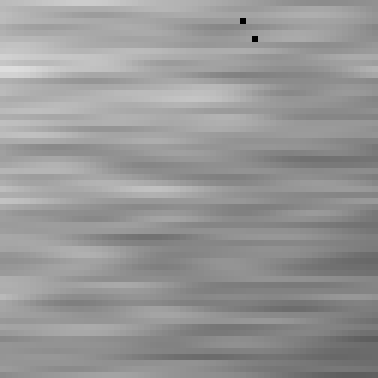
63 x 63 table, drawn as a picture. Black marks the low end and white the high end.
The halves do not mirror each other. The bottom right is the ninth with the lowest average. The grain runs across in streaks. There are two isolated cells, each far lower than the cells round it. Values rise toward the top left. The ninth with the highest average is the top left.
